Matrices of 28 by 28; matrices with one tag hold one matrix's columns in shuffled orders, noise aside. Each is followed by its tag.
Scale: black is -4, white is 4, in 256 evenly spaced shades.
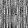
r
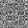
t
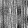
r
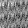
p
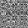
t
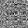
t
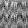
p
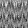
p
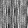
r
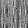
r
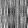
r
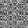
t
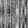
r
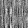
r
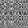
t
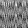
p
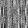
r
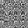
t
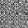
t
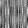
r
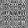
t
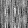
r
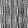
r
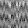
p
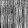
r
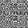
t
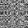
t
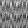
p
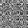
t
